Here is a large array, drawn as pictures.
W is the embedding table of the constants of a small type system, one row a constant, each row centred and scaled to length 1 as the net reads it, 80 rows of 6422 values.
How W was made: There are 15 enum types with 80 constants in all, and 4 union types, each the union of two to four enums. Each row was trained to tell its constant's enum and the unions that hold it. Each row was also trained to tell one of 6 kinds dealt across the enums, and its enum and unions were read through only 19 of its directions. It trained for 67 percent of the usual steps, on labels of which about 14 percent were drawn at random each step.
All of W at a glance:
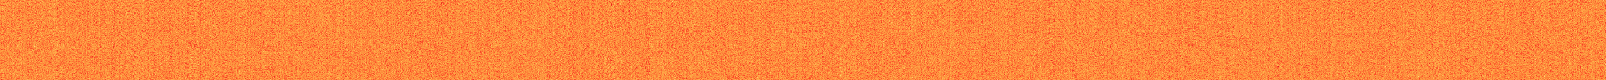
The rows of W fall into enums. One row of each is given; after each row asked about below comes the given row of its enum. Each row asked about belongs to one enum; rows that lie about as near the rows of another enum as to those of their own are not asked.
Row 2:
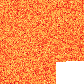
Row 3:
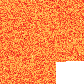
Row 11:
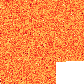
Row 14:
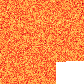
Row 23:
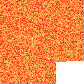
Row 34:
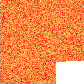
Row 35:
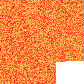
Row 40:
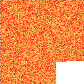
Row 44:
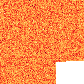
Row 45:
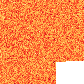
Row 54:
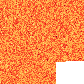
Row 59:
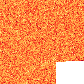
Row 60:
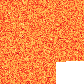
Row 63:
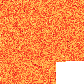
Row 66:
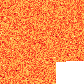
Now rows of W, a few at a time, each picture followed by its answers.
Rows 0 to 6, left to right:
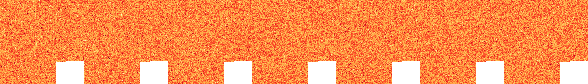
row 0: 14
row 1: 60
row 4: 60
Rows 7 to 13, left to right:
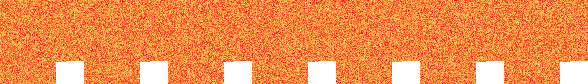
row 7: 14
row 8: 23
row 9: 54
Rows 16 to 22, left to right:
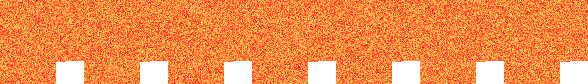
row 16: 54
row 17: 23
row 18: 45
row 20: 14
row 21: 59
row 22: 66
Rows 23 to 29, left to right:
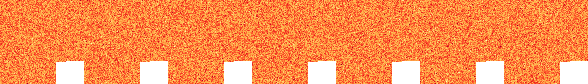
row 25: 63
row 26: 35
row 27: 11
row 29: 45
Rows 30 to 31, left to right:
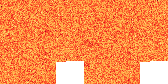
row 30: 23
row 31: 23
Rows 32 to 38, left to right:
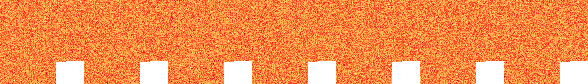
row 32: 66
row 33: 40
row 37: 59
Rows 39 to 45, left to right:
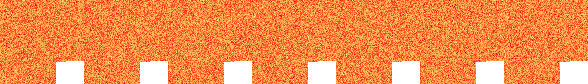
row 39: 60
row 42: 35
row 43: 14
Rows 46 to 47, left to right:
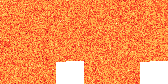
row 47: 54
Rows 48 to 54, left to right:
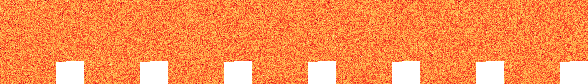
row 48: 44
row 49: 59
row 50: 40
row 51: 3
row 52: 45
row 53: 45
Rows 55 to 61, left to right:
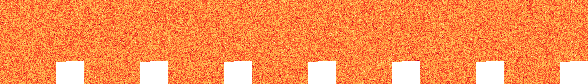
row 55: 11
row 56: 66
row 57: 63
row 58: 44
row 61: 59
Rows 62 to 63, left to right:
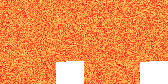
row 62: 34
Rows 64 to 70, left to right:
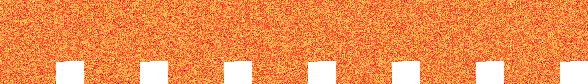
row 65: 11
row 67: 23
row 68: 45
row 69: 40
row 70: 40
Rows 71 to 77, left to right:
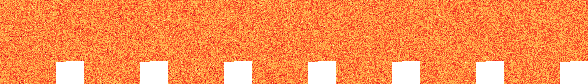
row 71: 59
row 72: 54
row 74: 63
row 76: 54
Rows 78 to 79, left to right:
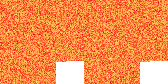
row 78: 40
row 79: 60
